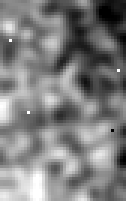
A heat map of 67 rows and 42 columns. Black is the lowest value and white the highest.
Overall the values sit about 50% of the way up the scale. The field is mottled with small blotches. The halves do not mirror each other. The ninth with the lowest average is the top right. The field climbs toward the bottom left. The ninth with the highest average is the bottom left. Four lone cells stand out: three far higher and one far lower than their neighbours.
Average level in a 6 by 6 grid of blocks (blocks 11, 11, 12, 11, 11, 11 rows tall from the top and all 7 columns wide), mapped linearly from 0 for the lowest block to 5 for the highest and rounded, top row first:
332110 | 233111 | 333312 | 322232 | 333342 | 453332
